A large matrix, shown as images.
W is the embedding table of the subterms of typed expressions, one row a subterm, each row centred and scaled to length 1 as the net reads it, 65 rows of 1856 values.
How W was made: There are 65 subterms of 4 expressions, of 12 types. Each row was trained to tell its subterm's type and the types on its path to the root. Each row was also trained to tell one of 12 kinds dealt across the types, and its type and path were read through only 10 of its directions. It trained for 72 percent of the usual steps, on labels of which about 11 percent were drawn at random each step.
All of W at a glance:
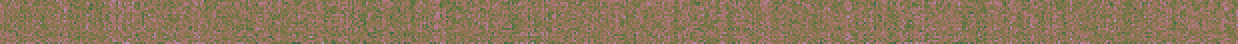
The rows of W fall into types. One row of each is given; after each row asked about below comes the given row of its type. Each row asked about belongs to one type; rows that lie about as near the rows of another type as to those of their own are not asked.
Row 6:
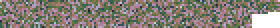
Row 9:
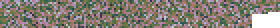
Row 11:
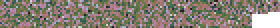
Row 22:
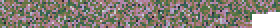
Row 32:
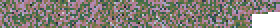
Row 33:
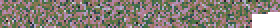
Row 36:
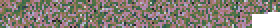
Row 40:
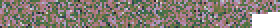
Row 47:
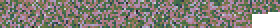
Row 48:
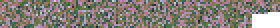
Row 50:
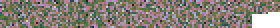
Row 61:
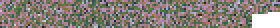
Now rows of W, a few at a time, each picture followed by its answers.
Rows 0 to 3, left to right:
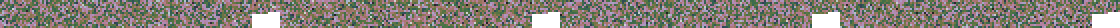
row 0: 11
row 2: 9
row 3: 36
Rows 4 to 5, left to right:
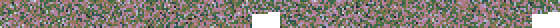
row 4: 6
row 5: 36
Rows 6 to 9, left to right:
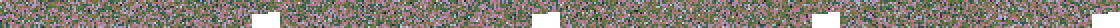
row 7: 36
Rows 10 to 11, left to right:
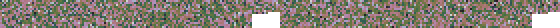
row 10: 32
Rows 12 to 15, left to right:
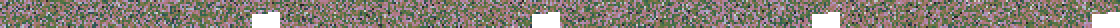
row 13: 50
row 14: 9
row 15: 48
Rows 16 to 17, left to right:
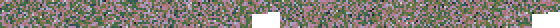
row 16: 61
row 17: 50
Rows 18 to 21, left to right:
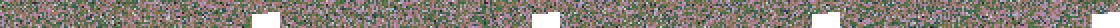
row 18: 61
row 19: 32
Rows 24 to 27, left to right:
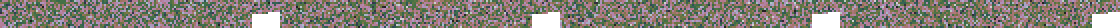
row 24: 32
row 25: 61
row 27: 11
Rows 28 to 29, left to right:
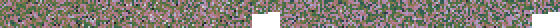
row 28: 36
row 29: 6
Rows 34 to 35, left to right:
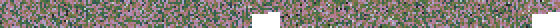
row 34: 6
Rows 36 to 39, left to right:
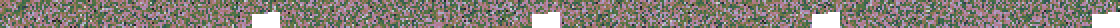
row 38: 40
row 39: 36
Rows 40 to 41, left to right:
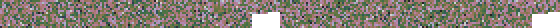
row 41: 32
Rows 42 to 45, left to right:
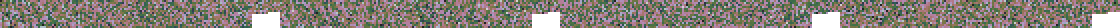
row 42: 40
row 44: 48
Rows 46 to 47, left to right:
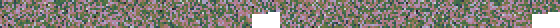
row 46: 40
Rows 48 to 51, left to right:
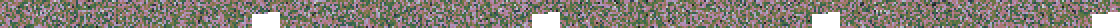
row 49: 9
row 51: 9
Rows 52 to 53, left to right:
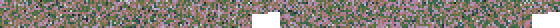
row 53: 6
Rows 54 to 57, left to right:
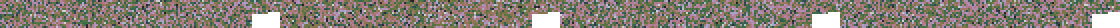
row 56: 47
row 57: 6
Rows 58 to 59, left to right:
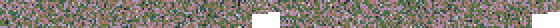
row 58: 32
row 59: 11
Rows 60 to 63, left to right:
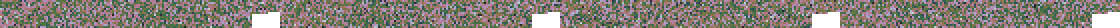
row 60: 40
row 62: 40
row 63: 48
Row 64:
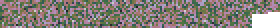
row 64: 9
